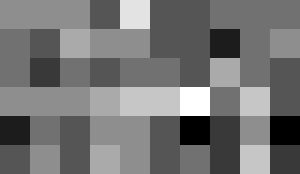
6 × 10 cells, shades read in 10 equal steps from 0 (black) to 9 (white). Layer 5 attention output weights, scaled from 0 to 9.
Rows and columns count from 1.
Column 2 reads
5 3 2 5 4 5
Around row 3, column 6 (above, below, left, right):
3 7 4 3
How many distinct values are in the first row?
4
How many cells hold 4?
13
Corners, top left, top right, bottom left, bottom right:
5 4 3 2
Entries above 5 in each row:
1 1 1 5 0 2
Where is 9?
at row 4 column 7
